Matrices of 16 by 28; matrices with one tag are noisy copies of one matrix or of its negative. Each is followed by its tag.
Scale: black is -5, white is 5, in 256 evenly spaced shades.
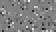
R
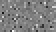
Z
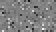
R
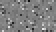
R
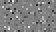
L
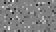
L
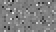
L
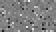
R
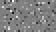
L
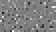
Z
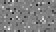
L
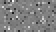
L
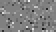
R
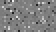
L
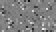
R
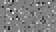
L
